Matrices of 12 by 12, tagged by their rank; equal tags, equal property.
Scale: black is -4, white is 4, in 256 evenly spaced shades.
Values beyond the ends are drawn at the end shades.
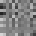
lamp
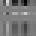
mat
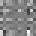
lamp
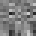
lamp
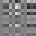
mat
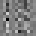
lamp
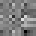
lamp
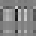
mat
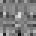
lamp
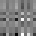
mat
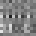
lamp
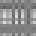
mat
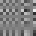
mat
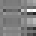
mat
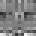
lamp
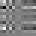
mat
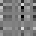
mat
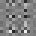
lamp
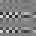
mat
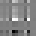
mat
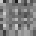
lamp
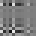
mat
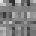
lamp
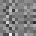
lamp
